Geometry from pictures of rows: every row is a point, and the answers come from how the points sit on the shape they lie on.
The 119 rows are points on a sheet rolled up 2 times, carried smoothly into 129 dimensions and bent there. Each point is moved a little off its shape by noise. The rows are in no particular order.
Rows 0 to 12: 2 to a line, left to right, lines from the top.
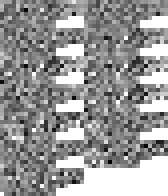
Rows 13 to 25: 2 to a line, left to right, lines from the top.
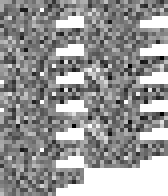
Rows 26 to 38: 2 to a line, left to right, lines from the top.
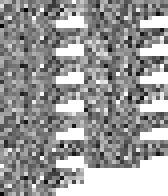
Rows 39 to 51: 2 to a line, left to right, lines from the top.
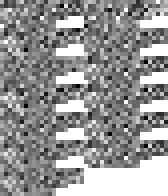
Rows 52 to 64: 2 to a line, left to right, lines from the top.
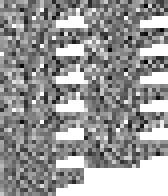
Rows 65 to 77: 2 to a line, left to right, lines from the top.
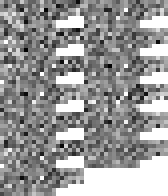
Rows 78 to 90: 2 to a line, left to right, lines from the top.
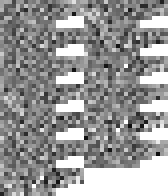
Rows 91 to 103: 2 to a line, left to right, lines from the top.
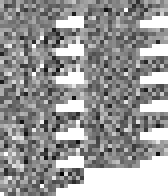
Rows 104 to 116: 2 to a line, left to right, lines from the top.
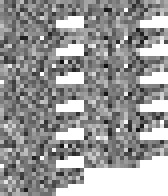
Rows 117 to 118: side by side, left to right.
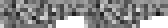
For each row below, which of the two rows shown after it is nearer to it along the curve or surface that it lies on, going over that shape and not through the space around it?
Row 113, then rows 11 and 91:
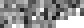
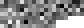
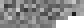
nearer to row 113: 11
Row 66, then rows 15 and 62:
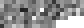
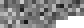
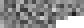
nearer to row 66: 15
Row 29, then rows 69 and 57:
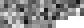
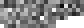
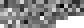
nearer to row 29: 57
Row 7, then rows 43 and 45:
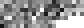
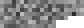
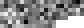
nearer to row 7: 45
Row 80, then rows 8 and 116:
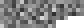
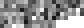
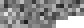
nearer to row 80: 116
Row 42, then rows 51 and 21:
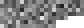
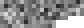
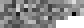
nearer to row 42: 51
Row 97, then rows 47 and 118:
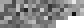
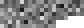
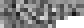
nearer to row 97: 118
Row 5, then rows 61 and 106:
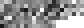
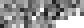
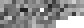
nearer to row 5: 61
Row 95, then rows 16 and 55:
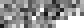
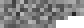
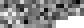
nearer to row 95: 55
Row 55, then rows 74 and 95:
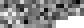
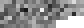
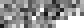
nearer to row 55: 95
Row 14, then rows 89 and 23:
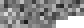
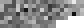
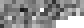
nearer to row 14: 23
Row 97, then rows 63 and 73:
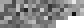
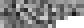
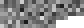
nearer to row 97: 63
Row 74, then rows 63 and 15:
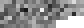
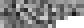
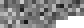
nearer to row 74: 63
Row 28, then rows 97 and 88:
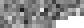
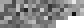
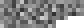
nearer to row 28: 97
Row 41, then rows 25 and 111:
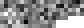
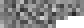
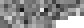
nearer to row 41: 111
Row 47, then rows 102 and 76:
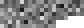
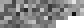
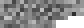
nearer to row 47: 76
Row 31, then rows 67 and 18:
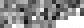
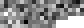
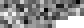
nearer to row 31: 18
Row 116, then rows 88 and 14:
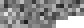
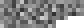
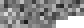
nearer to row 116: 14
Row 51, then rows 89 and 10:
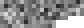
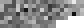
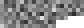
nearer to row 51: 10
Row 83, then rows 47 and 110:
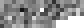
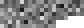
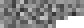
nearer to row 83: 47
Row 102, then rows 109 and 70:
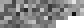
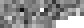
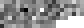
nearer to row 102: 70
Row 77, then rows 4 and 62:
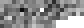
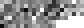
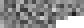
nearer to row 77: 62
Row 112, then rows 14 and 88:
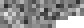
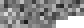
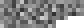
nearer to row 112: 14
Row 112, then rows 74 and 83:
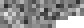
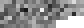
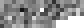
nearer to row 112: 83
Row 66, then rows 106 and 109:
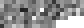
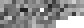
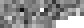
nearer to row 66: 109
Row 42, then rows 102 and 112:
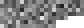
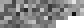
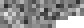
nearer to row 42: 112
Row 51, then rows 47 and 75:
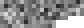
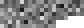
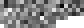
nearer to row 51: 47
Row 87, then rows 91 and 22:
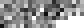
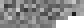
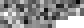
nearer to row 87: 22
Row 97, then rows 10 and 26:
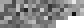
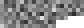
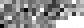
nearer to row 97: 10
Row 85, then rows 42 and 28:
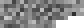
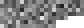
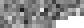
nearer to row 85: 42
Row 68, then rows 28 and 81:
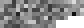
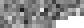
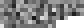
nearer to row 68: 81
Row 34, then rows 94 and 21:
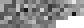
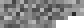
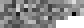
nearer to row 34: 21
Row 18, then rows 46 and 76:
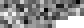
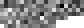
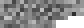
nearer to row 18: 46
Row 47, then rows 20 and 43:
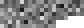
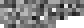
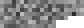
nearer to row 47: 43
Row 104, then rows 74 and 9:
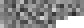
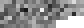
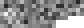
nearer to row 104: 9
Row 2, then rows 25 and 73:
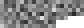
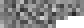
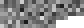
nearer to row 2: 25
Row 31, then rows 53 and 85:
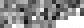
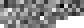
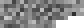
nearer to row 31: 53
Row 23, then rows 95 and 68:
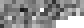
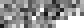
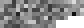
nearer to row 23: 68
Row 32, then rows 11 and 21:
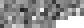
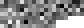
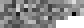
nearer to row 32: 21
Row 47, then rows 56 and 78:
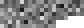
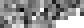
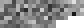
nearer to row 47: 78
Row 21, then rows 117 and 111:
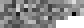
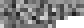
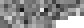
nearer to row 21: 117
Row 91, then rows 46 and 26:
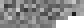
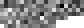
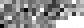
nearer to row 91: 46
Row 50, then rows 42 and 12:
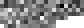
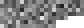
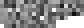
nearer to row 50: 12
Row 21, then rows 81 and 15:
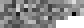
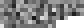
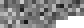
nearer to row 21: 81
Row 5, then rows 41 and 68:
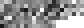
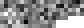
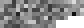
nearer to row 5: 41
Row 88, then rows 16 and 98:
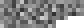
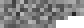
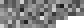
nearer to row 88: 16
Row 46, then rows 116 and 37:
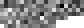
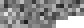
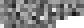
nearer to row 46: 37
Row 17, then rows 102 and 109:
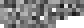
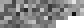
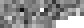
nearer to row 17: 102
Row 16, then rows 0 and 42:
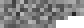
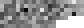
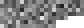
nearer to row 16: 42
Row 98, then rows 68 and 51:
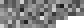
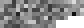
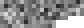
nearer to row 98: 51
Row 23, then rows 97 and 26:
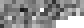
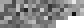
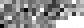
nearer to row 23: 97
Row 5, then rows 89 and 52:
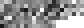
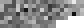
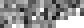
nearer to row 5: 52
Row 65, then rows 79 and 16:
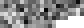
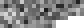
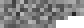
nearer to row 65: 79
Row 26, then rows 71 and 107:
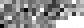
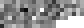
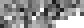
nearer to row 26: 107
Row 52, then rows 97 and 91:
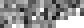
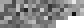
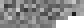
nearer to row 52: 97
